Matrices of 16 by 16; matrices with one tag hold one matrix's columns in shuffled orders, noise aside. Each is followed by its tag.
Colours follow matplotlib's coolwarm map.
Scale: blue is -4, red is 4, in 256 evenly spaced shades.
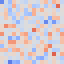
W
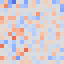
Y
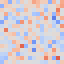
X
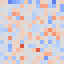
Y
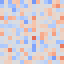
Y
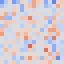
Y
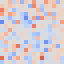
X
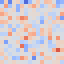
Y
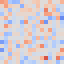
X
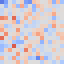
Y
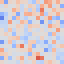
X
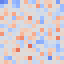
Y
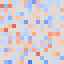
W
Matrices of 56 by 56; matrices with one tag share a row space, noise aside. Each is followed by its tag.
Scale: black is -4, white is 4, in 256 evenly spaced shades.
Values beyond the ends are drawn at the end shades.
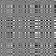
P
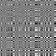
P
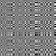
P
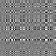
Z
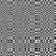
P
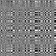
P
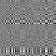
Z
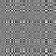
Z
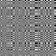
P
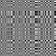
P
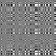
P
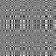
Z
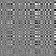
P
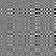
P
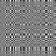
Z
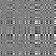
P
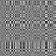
Z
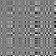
P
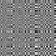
P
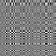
Z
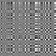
P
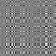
Z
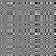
P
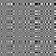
P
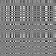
Z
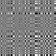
P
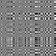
P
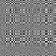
Z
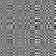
P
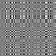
Z
